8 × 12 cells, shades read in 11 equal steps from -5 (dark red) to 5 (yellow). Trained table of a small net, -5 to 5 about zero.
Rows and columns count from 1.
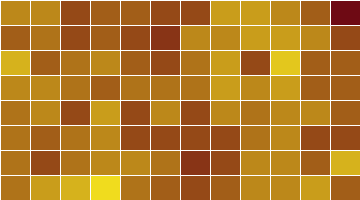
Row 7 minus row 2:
1 -2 2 2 3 3 -4 -3 -1 -1 -2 5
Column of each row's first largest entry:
8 9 10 8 4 4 12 4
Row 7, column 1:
0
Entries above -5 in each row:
11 12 12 12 12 12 12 12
